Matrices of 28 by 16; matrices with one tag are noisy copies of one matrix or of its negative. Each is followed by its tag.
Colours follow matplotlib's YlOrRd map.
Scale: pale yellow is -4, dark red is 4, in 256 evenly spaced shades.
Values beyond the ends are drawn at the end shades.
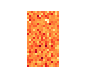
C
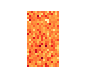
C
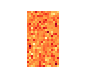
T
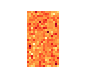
T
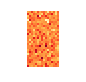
C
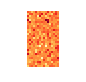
C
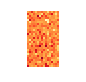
C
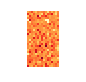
C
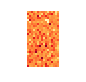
C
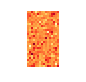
T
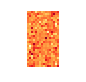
T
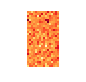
C
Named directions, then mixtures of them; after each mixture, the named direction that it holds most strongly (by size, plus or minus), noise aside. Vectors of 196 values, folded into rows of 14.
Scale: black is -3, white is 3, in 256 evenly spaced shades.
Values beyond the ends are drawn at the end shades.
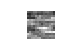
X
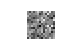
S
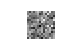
S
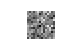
S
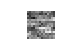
X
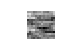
X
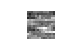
X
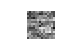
X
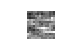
X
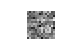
S
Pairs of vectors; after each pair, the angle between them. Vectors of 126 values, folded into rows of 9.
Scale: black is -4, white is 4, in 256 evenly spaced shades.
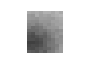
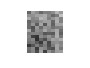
partly aligned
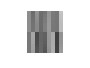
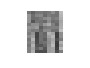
nearly parallel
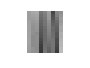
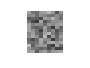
orthogonal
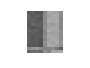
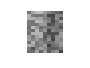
partly opposed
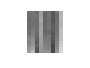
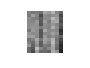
nearly opposite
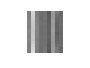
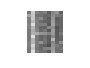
nearly parallel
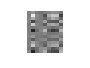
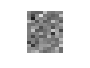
partly opposed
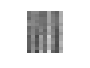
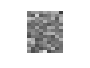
orthogonal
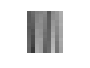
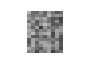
partly opposed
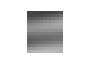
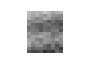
nearly opposite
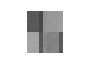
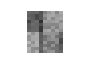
nearly parallel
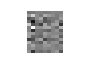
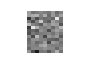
partly aligned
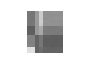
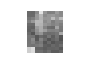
nearly parallel
